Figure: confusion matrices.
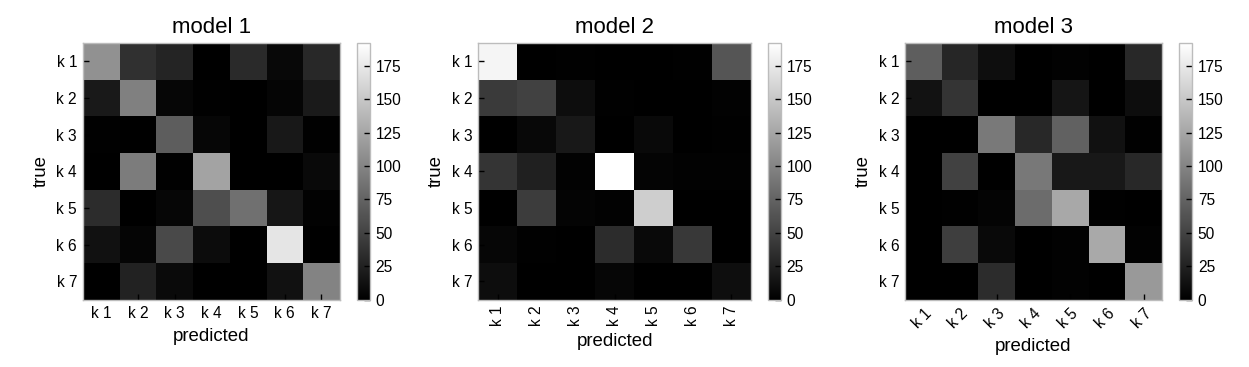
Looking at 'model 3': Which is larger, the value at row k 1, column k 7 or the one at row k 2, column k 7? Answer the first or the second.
the first
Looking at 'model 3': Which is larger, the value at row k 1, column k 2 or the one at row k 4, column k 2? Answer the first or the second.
the second
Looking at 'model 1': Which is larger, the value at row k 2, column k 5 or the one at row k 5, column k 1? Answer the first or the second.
the second
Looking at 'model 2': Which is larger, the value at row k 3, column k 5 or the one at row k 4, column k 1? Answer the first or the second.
the second
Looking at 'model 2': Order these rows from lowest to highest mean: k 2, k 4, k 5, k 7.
k 7, k 2, k 5, k 4
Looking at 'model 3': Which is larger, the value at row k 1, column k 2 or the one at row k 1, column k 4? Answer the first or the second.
the first
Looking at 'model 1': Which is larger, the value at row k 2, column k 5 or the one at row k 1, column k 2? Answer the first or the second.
the second
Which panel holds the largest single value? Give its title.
model 2
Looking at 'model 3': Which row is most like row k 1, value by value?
k 2
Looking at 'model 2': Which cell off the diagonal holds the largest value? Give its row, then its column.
k 1, k 7
